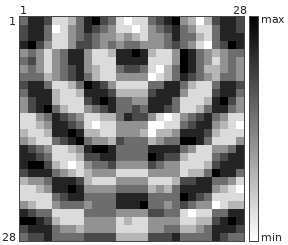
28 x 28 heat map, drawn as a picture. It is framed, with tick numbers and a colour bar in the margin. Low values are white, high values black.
The field is checkered. There is no overall slope. Rings spread out from the top middle. On average the colour sits 50% of the way up the scale. No row or column stands out.
